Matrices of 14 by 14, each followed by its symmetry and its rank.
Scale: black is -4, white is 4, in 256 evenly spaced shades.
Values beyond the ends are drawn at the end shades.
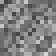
symmetric, full rank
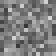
neither, full rank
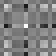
symmetric, rank one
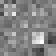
symmetric, rank three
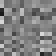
neither, rank two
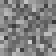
neither, full rank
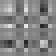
symmetric, rank one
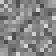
symmetric, full rank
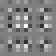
symmetric, rank one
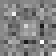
symmetric, rank three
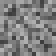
symmetric, full rank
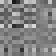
neither, rank two
